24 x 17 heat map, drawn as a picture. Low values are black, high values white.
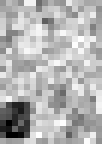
Stripes: none. Odd patch: lower, in the bottom left. Grain: blotchy. Roughest part: bottom left.
